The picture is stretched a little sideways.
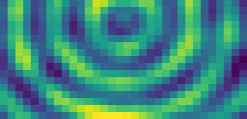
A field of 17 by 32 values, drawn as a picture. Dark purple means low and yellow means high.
Grain: blotchy. Odd rows or columns: none. Average level on the scale: 50%. Rings: centred on the top middle. Ninth with the highest average: bottom middle.
